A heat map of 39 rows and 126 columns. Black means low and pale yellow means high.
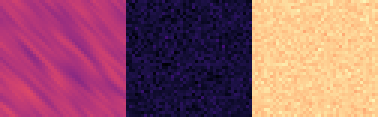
The table splits into one row of 3 panels. Panel 1,1: middling, slanting down to the right, faint in contrast. Panel 1,2: very low, fine-grained, faint in contrast. Panel 1,3: very high, fine-grained, faint in contrast.
